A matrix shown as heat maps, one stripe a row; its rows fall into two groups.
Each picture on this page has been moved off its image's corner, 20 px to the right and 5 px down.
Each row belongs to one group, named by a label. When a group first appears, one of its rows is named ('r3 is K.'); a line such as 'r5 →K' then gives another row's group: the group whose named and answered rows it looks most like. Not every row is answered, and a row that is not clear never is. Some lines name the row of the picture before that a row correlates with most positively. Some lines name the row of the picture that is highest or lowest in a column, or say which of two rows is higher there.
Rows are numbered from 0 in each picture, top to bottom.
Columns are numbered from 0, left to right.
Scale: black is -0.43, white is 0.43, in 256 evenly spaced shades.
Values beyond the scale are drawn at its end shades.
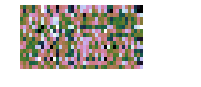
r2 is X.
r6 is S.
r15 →X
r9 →S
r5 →X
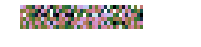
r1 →S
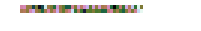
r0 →S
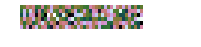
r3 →X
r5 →X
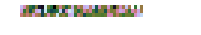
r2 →X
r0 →S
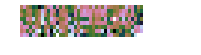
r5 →X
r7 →X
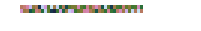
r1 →S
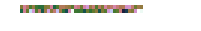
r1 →X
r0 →S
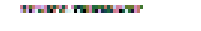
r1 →X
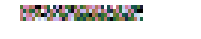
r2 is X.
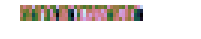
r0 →X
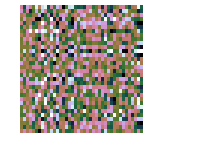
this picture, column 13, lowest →3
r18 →S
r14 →S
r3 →S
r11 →X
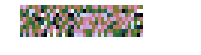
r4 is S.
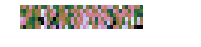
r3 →S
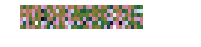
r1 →X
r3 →X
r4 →X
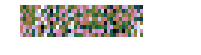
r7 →S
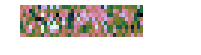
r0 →S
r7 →S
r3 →S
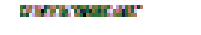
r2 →X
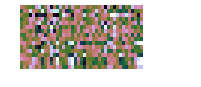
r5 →S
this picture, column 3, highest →1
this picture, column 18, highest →12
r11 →S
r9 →X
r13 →X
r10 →S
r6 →S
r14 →X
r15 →X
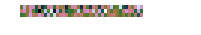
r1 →S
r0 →X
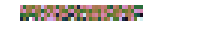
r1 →X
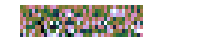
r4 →S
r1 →S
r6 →X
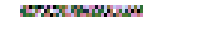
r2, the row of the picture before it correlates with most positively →5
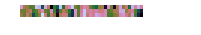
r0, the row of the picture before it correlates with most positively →2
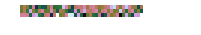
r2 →X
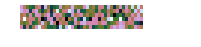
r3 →X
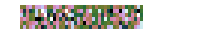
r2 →S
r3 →S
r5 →X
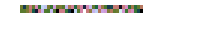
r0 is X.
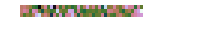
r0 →S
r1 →X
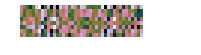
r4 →X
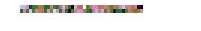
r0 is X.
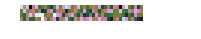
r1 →X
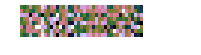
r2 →X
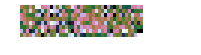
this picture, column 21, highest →6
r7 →X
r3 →S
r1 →S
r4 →S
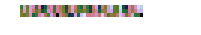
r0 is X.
